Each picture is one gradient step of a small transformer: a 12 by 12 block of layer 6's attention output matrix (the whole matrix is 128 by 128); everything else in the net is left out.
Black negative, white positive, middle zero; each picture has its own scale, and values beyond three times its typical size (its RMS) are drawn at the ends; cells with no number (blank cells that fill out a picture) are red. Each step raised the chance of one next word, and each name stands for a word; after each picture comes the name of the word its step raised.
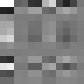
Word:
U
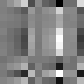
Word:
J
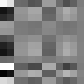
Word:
J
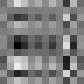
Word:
J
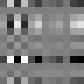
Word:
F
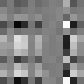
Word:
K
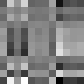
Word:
J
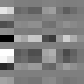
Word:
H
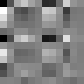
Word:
H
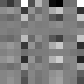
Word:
U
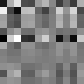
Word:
H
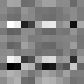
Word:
K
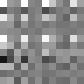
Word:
U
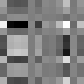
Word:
K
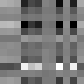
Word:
K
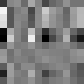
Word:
H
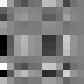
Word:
J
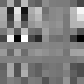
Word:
H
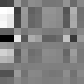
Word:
H
